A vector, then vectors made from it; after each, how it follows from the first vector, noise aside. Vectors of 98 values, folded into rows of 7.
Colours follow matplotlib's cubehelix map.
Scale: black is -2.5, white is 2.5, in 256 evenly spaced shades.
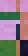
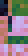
reversed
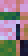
copied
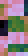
wrapped around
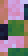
wrapped around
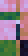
copied
